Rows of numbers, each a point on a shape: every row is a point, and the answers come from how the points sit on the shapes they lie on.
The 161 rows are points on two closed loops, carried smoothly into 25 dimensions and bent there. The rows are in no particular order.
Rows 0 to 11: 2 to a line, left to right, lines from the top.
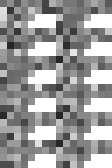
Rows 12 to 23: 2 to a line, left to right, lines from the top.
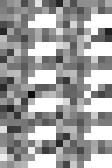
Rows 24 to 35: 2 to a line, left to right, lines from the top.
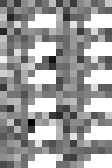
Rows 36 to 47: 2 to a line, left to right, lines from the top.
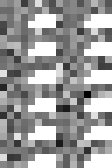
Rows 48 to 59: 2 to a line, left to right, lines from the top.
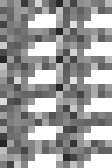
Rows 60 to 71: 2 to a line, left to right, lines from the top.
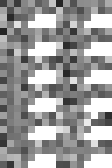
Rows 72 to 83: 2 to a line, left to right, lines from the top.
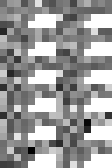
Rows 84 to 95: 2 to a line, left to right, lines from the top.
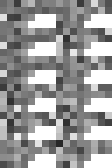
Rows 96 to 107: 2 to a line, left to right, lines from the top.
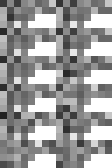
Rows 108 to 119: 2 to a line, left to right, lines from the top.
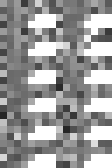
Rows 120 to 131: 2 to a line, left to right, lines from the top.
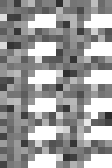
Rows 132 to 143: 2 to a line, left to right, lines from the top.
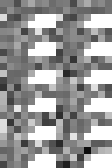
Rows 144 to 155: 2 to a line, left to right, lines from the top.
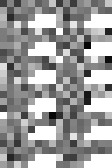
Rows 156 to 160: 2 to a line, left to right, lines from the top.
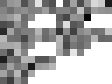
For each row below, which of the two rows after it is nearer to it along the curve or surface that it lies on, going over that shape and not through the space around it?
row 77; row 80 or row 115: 80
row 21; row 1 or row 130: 130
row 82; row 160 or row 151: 151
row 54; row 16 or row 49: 49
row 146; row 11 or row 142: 142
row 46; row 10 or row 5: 5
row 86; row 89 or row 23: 89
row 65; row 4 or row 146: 4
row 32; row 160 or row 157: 157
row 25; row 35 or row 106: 35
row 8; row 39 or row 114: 39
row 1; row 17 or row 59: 59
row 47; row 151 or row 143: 143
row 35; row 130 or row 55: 130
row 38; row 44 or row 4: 44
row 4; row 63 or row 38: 63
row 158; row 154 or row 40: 154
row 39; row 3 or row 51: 51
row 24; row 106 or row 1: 1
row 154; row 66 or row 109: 109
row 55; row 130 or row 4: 130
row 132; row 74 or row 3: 3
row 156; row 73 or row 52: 52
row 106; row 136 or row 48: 48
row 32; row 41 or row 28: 28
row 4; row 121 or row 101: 101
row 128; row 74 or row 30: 30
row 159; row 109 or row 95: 95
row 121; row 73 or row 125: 125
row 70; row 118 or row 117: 117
